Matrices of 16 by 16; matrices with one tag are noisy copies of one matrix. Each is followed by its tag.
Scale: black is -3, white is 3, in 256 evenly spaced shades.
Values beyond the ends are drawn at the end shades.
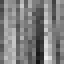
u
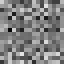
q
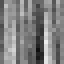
u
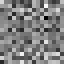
q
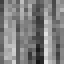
u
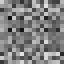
q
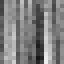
u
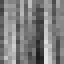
u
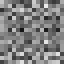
q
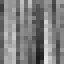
u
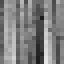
u
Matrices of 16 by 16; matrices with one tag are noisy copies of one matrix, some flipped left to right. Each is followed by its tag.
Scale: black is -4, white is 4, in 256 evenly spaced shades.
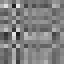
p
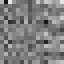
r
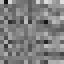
r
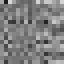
r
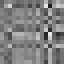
p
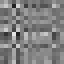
p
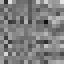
r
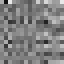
r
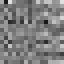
r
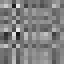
p
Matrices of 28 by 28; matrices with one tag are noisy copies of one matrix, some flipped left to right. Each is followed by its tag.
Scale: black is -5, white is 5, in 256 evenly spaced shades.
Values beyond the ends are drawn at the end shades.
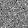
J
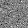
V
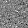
V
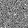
J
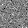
J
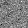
V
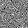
J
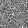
J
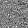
V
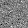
V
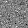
V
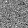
V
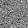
V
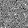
J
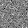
J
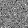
J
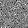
J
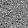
V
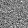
V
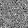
J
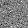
V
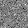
J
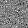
V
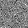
J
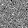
J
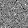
J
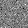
J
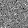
J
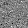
V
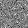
J
